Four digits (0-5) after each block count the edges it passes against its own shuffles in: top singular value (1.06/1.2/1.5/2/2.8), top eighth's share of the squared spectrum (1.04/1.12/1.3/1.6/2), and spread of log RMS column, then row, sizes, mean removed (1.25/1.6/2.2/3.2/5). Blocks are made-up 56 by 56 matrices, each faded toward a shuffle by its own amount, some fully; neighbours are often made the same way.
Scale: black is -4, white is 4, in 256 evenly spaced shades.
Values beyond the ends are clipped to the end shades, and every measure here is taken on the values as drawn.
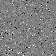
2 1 0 0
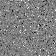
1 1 0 0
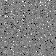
2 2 1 0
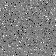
0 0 0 0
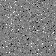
2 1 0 0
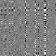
5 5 3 2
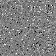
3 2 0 1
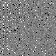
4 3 2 1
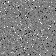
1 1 0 0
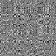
4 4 2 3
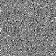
3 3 1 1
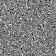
1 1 0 0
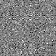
3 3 1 1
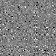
3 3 1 2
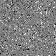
0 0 0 0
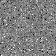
2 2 0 0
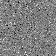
0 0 0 0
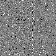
2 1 2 0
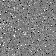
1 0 0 0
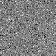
2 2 0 0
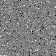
0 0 0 0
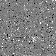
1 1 0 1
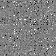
2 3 2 2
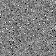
1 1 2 0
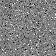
1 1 0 0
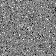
0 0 0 0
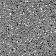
0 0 0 0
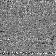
2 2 0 2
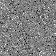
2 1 0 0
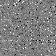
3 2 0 1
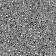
0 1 0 0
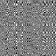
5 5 3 3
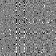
4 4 2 2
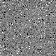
3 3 1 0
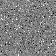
2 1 0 0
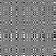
5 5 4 4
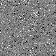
2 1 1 0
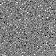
3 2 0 0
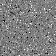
2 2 0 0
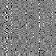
4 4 3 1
